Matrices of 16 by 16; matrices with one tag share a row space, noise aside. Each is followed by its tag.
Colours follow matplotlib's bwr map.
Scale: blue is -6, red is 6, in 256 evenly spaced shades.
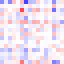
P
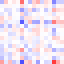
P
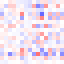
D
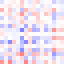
P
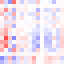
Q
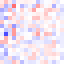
Q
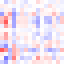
Q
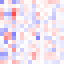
Q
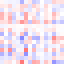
P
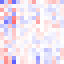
Q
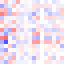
Q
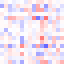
D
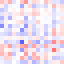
P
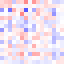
P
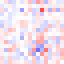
D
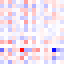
P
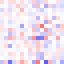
D
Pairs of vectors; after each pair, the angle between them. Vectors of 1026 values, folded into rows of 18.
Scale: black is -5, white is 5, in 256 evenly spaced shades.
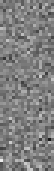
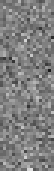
partly aligned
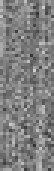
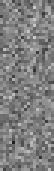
partly opposed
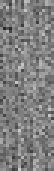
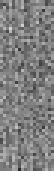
nearly opposite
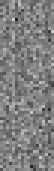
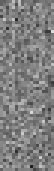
nearly parallel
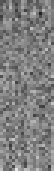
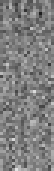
nearly parallel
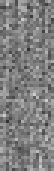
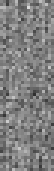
nearly opposite
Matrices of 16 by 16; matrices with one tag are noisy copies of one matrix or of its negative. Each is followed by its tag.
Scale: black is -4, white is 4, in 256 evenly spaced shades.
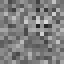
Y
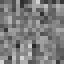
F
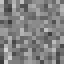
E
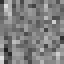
E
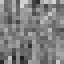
F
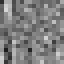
E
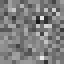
Y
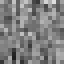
F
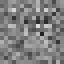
Y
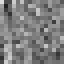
E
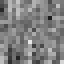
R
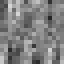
R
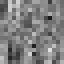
R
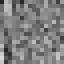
E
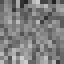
F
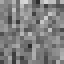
F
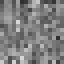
F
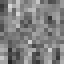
R
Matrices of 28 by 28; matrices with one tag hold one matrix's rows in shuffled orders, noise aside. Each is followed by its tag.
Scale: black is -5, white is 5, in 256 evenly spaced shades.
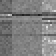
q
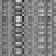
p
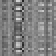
p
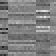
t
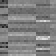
t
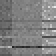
q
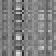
p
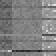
q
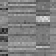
t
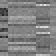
t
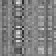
p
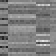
t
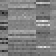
t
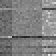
q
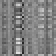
p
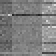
q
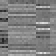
t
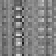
p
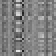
p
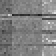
q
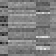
t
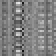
p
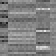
t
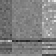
q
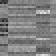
t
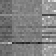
q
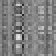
p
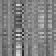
p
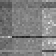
q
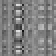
p
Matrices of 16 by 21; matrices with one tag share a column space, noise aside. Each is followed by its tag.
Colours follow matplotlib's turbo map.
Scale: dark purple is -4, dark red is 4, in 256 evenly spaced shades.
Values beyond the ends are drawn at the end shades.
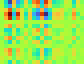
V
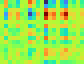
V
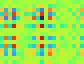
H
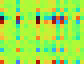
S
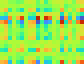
S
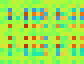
H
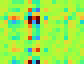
S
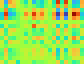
V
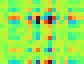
S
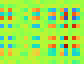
H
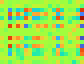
H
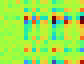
S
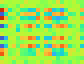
H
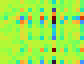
S
